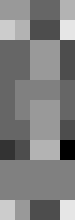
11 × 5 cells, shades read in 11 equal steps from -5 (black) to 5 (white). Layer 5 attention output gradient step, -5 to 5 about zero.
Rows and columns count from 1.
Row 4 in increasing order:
-2 -1 -1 1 1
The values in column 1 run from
-3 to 3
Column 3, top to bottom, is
-1 -2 1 1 0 1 1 2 0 0 -2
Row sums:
2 5 -2 -2 -2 0 -2 -6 0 0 4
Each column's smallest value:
-3 -2 -2 -2 -5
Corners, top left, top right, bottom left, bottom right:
1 2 3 4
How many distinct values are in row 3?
3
